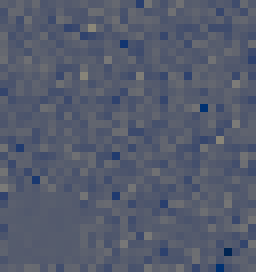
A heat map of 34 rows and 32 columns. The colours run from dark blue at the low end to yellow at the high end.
Average level on the scale: 30%. Odd patch: calmer, in the bottom left. Odd rows or columns: none. Calmest part: bottom left.
